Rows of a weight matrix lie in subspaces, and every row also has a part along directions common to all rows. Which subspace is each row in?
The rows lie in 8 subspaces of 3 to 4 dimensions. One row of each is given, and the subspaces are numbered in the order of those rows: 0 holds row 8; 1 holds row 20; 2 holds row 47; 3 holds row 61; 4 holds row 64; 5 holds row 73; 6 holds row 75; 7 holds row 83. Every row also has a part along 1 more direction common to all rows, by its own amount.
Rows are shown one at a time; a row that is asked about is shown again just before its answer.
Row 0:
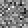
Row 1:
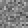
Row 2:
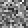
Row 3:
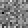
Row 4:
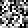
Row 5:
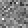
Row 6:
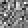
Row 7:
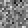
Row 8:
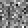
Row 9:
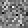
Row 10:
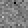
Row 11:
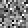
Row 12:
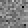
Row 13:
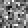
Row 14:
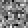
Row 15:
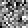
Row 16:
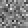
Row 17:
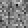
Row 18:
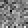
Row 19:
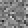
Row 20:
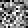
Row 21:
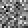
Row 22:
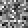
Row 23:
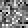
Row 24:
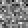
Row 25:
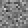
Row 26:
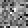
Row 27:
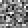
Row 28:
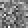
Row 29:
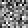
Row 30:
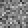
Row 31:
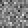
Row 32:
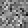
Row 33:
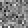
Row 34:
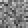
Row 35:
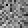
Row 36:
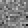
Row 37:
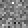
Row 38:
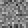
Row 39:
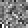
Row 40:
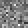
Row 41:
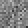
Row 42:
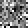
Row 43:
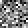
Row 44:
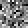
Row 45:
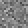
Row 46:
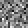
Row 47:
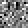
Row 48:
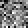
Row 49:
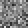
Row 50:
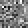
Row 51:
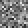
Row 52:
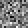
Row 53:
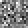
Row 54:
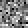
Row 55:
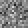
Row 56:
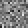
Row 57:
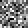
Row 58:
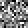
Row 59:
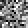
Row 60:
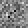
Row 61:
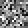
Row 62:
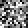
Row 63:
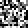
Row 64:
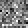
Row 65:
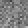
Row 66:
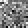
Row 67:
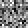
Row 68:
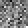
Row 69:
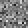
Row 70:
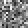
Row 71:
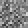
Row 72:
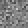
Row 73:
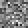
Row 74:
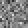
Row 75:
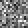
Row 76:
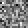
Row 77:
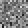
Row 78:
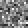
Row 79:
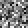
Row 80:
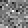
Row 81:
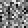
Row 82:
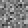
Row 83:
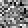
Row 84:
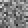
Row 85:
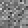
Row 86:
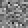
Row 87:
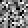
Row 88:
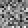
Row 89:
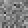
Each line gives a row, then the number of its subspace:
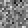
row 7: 4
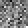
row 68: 5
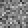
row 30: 2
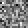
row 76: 0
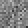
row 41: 5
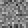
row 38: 5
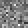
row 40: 4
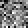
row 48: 1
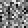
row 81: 0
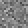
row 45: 7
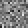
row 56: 6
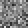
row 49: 6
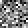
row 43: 5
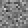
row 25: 5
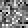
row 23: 4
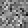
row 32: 3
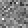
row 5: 7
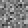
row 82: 2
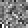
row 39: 6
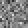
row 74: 0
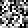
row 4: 3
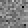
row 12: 7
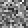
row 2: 5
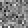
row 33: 6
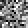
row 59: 7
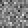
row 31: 6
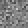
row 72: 2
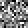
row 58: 0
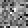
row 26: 6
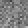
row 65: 5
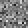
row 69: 6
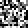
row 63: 4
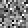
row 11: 3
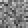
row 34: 1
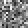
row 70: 4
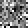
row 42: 6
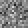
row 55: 7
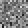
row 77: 6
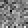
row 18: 1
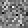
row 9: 3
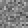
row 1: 4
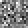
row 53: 2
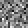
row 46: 0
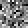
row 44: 1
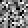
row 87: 3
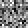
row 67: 6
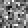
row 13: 0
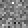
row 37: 2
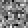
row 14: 0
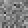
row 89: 1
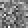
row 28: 1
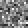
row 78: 4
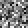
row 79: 0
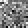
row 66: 1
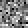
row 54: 4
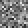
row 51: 7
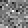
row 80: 1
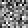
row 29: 2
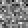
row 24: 0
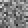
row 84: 1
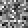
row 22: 7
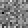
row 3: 6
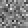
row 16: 3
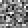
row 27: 2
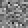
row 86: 5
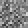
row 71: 3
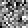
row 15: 2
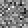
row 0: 7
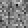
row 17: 0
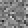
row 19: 7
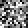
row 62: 2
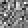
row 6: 2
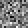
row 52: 6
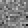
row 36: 4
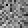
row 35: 3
